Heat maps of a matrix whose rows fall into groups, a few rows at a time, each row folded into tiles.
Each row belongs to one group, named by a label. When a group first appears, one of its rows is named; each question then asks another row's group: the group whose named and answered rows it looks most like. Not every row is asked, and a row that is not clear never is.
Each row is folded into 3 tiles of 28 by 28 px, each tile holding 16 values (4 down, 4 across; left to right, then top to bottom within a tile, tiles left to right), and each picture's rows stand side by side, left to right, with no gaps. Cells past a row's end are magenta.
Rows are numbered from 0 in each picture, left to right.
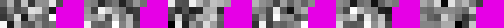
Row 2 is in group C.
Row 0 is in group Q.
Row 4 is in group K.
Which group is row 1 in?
K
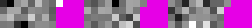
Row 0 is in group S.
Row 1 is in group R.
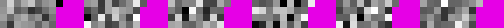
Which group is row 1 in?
Q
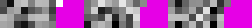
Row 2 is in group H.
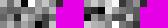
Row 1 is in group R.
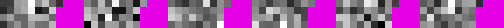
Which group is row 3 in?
K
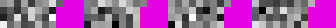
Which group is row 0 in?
Q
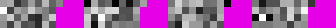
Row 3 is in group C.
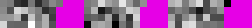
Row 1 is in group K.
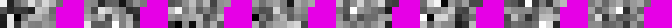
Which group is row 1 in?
K
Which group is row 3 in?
R
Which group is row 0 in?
C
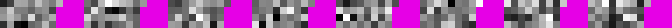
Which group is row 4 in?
C
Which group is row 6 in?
R
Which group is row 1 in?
S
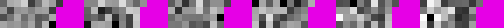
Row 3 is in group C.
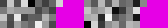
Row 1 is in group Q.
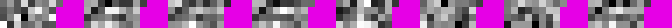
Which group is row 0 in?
Q
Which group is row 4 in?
R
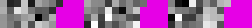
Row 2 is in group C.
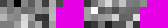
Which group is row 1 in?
S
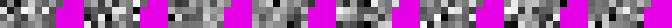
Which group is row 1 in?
Q
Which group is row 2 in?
C
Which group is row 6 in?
S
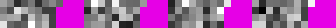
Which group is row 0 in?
K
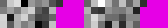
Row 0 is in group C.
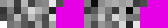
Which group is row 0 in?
Q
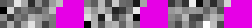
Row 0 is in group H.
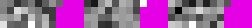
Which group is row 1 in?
S
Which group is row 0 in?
K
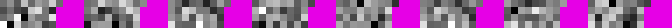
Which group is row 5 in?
K
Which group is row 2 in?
K
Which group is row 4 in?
C
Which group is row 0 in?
Q
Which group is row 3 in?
S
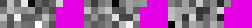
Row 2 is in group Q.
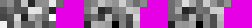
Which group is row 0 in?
Q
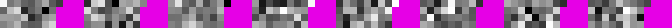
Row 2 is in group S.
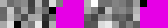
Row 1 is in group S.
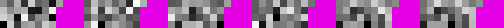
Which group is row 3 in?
Q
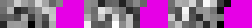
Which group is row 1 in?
K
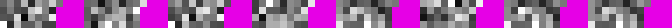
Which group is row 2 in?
Q
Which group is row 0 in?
Q
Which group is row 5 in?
R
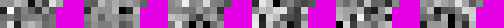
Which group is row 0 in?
H
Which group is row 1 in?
H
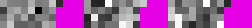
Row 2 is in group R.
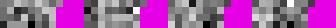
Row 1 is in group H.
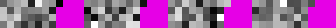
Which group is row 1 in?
H
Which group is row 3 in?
R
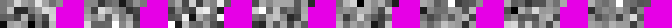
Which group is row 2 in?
Q
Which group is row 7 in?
R
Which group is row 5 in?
R
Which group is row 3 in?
S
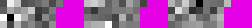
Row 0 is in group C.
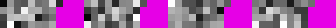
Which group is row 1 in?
Q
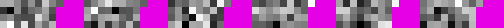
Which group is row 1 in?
S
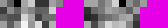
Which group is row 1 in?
R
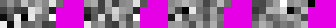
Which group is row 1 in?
Q
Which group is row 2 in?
R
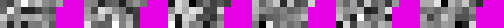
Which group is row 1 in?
K
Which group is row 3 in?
S
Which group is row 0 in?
S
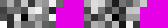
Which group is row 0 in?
Q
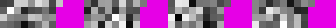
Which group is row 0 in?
S
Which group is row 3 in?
K
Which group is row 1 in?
H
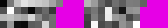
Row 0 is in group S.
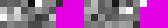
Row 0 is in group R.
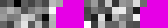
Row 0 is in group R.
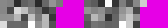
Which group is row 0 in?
K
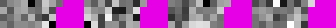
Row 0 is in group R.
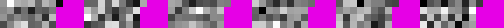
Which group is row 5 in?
C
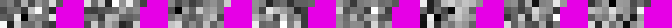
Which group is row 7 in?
C
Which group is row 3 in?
K
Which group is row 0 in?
Q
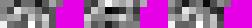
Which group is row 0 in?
K
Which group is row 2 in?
K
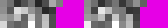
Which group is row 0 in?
K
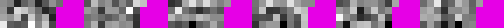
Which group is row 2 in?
S
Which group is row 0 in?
K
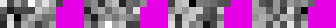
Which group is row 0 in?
C
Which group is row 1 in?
R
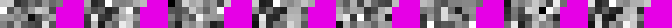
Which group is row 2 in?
H
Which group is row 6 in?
H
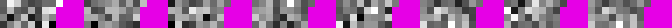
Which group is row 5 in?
K
